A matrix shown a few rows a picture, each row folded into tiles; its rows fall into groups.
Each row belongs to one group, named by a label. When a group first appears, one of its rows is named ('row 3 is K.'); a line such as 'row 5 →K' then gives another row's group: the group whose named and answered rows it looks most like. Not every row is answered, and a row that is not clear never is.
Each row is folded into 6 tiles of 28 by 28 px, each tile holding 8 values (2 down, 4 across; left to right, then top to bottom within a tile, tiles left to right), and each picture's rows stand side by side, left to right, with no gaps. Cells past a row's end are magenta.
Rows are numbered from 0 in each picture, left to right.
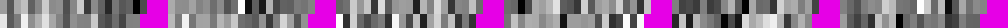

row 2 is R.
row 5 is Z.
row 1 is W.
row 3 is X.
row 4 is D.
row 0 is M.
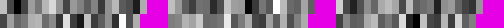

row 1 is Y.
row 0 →X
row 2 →X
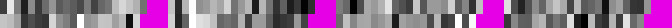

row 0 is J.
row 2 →X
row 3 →X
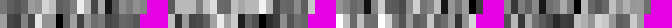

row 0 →Z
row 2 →M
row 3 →D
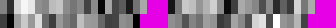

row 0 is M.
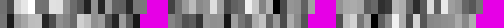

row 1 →Z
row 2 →Y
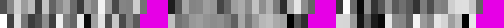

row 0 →R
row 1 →R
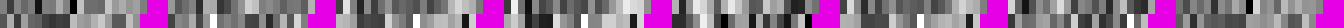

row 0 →D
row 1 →M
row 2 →J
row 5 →J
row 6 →X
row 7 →D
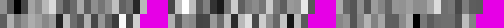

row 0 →X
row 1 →R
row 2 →M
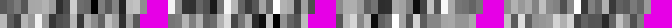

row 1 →Y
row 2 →Y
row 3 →W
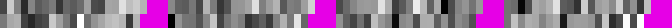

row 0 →J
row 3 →X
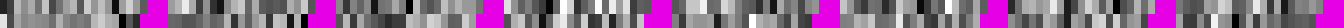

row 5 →Y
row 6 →Z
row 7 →Z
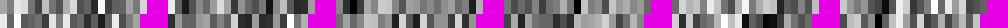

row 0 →W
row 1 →X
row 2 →X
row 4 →W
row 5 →Y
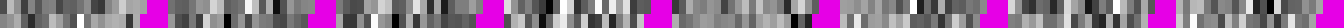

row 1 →Z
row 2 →Z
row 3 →Y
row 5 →W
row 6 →Y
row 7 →W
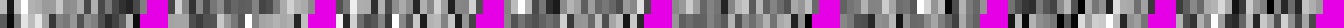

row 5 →Z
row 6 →D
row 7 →Z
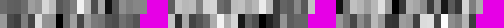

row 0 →Z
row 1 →W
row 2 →Z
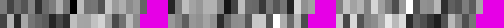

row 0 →D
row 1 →Z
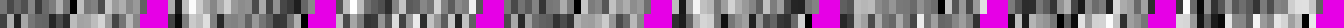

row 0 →D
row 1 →M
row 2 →R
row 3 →D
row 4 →M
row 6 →D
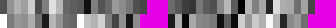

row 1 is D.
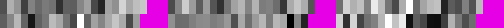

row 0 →J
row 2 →W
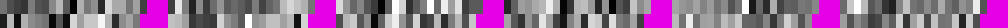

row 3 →Z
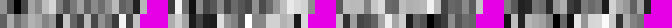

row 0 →X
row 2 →W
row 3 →D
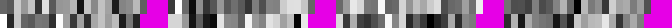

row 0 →R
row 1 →J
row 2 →W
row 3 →D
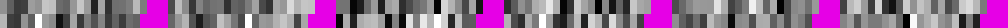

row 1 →J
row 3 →Z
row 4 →Z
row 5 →R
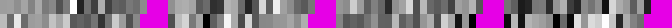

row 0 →W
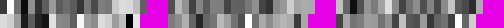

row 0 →J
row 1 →J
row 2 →X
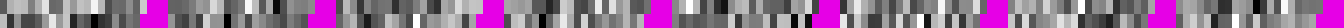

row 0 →W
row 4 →R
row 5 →R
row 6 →W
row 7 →Y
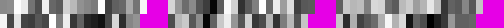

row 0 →W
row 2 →W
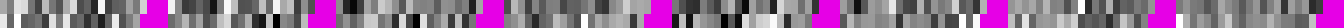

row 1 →Y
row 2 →X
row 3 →J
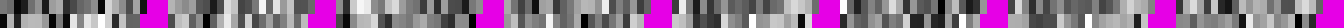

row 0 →D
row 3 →M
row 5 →X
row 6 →J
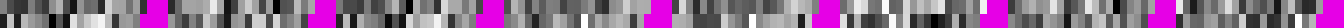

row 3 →J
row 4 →J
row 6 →Z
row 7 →X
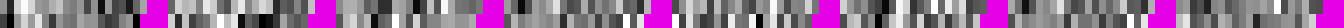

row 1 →W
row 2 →Y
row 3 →X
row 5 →Y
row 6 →X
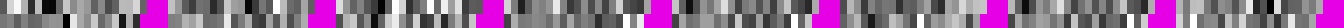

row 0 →R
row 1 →Y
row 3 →X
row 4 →X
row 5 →J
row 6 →X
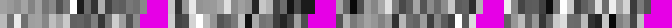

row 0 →W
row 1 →M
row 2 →X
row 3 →Y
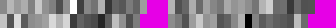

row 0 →W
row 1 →M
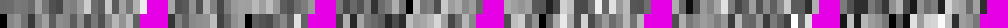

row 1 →M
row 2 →D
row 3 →Y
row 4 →X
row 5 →D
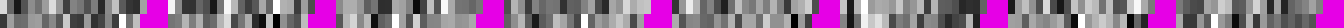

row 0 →X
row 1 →Y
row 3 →J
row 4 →R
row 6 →R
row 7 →Z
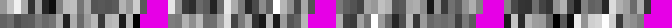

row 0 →R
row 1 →Y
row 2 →Z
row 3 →D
